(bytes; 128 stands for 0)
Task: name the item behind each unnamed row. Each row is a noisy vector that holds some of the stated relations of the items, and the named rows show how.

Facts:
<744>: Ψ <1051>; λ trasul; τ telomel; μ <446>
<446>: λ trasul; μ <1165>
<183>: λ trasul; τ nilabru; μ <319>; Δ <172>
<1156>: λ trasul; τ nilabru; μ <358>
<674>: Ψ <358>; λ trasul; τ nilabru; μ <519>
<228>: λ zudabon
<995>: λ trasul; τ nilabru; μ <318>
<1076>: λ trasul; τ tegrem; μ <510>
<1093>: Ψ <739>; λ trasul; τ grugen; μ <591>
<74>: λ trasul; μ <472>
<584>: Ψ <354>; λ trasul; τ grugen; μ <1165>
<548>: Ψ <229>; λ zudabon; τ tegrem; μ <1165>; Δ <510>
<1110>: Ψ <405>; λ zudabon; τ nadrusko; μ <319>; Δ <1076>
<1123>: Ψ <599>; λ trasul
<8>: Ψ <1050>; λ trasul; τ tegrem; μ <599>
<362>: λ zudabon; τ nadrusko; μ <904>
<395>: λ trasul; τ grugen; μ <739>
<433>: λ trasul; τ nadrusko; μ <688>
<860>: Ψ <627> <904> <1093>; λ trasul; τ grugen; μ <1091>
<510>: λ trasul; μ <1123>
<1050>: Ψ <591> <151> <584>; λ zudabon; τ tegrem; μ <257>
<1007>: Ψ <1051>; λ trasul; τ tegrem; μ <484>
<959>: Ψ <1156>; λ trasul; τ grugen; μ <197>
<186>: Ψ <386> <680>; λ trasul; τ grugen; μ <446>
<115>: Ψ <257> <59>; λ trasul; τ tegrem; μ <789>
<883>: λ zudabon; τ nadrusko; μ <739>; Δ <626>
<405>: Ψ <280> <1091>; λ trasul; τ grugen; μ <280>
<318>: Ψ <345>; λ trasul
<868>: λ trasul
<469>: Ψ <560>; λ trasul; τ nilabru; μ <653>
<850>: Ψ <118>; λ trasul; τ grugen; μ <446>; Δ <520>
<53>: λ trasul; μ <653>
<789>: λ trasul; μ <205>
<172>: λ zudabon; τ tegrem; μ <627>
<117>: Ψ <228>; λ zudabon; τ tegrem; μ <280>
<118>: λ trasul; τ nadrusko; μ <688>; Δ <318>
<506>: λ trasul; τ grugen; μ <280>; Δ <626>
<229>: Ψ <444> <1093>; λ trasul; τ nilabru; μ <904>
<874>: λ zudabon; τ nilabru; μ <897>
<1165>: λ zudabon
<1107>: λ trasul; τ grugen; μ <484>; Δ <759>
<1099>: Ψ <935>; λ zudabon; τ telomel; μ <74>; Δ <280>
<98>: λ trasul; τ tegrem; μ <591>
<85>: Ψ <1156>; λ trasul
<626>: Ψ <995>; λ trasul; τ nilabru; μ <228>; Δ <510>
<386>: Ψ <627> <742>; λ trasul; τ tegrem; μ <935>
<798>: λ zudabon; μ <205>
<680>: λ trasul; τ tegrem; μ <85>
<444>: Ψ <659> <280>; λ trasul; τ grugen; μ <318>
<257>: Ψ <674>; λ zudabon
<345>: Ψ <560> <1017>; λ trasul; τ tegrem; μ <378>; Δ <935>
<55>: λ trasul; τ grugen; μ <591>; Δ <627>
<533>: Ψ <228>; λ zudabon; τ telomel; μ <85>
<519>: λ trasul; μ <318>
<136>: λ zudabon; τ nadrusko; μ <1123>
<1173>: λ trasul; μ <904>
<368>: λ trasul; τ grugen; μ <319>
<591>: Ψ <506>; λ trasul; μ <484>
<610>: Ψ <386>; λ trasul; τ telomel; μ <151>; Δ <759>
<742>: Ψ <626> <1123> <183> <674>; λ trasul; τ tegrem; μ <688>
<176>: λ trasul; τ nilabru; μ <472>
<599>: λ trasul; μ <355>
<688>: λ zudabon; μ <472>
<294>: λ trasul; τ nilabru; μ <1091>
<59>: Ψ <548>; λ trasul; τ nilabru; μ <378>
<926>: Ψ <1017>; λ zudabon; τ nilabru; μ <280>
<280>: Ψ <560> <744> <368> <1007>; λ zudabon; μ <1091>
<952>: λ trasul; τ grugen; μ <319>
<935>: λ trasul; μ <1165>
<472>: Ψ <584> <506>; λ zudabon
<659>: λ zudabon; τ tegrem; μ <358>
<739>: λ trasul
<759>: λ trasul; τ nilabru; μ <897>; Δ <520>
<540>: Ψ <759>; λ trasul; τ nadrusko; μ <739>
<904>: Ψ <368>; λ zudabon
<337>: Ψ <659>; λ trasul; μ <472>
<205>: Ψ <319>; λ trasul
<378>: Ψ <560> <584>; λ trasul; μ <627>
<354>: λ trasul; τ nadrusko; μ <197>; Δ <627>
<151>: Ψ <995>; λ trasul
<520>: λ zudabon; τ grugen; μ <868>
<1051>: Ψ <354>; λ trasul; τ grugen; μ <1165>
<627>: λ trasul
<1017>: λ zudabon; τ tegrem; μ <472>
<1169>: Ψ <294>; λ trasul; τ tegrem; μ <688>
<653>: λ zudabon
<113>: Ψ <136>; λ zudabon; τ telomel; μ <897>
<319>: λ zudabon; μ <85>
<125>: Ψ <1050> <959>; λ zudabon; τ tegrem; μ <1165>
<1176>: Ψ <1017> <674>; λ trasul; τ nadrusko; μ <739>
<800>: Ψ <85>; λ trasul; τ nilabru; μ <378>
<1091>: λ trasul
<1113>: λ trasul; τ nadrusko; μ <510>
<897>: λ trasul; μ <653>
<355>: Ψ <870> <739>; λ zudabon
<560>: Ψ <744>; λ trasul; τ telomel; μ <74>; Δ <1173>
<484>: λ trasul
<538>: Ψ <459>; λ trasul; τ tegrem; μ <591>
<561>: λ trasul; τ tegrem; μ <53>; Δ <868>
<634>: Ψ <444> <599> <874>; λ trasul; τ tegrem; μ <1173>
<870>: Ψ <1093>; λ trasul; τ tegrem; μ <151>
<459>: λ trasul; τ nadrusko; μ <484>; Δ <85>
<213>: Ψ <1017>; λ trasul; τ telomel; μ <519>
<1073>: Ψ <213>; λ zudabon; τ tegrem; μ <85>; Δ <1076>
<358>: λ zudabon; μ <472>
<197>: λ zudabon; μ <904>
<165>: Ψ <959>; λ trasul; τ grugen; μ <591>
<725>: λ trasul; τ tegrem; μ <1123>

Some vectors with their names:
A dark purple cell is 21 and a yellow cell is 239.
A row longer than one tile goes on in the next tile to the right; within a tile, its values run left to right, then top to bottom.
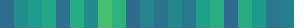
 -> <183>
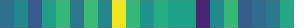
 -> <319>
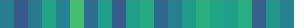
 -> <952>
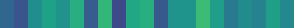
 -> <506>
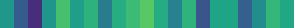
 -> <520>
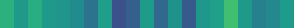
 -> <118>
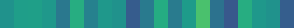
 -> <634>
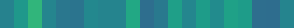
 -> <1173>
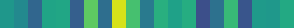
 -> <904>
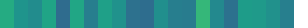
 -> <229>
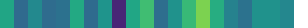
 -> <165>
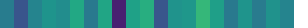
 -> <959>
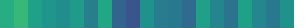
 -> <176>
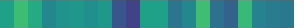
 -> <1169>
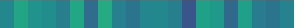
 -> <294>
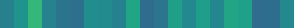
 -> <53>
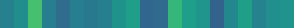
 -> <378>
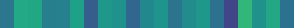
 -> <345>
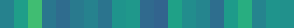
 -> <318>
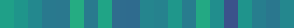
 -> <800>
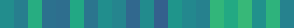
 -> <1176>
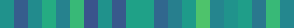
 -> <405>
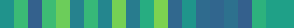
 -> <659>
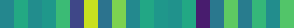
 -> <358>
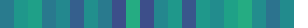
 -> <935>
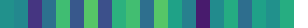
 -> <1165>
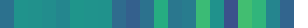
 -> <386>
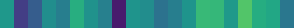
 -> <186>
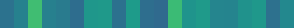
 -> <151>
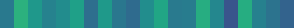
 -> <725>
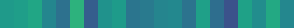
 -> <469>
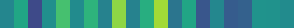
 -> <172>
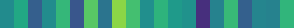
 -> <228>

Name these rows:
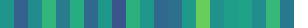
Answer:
<444>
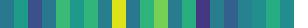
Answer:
<1073>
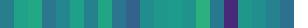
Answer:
<8>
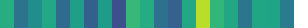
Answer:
<1093>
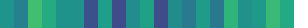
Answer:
<560>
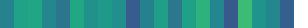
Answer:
<115>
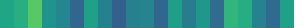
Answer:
<74>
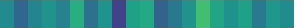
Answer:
<395>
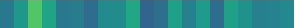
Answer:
<1091>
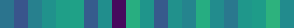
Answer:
<584>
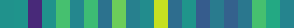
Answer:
<548>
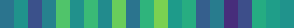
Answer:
<1050>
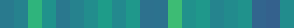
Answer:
<85>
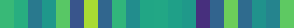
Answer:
<688>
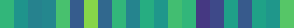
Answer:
<472>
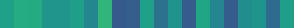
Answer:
<1156>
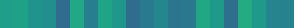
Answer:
<59>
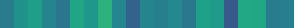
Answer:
<626>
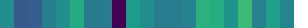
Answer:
<850>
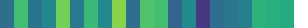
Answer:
<1017>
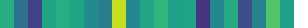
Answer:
<1110>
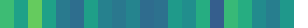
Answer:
<337>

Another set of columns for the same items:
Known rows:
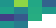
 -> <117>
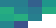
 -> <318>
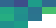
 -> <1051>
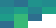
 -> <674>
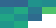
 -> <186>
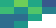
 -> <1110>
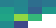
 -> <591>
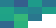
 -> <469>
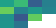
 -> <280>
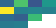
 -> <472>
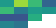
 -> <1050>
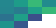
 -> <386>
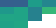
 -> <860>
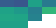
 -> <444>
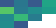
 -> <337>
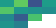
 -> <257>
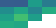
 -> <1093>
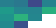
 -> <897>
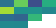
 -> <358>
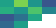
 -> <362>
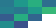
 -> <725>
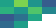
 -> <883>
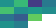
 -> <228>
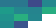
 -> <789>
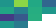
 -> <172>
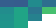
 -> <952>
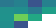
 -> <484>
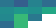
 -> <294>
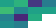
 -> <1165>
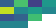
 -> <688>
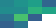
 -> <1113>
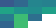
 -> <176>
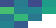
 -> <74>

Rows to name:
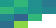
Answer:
<926>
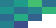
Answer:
<8>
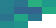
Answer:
<213>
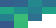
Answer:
<1156>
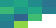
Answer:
<874>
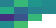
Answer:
<1099>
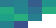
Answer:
<151>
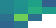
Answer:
<459>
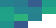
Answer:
<1123>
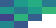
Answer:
<1169>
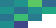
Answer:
<1007>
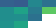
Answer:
<850>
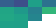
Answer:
<368>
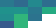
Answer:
<800>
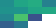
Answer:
<1176>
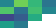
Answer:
<659>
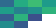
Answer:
<742>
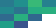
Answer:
<870>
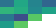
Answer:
<520>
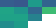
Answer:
<506>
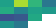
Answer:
<1073>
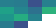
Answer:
<85>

